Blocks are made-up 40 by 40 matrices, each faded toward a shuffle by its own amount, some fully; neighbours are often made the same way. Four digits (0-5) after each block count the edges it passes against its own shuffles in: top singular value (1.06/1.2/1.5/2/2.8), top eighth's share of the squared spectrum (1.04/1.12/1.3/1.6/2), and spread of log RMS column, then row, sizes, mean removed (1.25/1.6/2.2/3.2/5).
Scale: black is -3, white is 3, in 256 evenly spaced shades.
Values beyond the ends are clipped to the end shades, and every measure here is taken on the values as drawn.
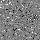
1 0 0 0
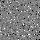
1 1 0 0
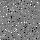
0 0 0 0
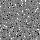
0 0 0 0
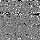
2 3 2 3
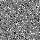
0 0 0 0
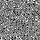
2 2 0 0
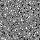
1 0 0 0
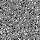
0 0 0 1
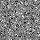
0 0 0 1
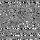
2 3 0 3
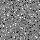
0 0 0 0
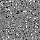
1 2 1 1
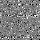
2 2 0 2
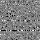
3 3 0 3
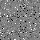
2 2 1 0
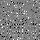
3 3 1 1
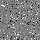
0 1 0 1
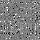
3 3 1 1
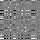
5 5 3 3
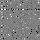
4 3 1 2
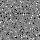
1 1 0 0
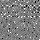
3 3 1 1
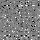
3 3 1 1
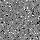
0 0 0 0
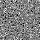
0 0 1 0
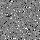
1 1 0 0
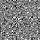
3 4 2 2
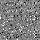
3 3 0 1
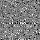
3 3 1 1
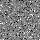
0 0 0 0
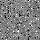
2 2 1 0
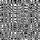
4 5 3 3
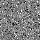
0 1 0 0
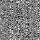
2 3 3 0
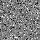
1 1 1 0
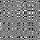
4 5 3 3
